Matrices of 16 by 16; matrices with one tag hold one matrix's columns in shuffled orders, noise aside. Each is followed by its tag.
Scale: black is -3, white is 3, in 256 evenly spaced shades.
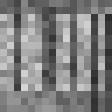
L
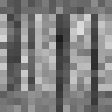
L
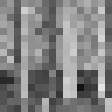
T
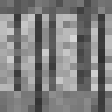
L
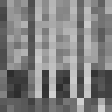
T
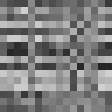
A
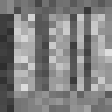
L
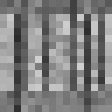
L
